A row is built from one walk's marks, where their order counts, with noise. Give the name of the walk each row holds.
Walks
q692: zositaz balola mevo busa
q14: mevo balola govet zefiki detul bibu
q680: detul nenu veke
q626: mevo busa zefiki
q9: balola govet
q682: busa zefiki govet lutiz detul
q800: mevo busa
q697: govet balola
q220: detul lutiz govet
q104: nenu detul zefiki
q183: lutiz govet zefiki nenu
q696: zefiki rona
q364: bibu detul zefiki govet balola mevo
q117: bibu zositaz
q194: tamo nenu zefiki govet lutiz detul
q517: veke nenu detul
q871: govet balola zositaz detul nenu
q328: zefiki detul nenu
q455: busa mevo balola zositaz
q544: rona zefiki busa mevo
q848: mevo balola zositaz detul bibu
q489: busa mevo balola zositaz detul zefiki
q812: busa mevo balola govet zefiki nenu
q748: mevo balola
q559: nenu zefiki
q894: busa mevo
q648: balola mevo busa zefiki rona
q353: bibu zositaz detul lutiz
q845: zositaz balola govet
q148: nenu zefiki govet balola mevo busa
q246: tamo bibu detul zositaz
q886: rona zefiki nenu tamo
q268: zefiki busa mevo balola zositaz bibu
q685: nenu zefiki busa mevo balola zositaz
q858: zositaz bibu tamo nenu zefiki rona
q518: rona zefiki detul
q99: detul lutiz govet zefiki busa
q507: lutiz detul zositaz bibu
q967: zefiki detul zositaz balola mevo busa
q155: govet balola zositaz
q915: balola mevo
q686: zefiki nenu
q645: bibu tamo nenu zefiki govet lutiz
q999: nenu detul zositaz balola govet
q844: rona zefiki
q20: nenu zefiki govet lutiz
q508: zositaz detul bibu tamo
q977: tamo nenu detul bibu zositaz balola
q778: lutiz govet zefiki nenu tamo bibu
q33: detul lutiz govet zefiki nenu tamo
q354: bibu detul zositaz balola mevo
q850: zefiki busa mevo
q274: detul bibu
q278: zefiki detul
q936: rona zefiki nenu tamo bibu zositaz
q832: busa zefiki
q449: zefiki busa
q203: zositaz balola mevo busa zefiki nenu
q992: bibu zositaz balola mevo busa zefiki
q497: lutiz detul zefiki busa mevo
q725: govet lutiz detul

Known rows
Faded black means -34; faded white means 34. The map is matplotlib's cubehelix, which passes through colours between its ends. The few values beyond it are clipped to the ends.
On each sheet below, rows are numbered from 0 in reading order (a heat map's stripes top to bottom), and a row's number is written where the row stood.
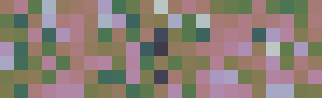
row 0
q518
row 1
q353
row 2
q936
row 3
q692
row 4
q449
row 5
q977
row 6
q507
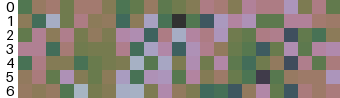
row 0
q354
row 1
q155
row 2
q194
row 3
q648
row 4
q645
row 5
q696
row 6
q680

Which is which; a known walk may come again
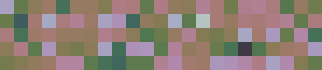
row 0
q99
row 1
q353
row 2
q894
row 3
q696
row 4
q848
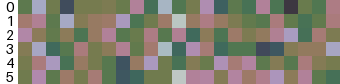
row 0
q33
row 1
q518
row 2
q992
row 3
q858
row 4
q999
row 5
q14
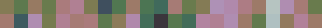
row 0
q268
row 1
q455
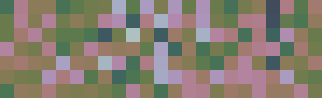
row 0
q645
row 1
q194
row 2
q9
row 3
q626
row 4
q517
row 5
q274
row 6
q915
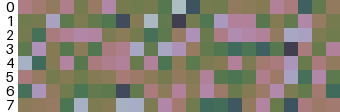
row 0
q489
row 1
q845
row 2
q507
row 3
q183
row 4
q449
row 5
q544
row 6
q364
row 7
q680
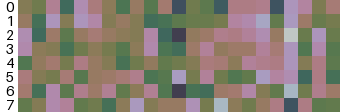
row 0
q936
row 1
q246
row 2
q692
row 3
q148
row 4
q354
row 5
q497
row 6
q685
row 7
q220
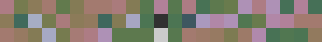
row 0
q850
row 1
q155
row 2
q278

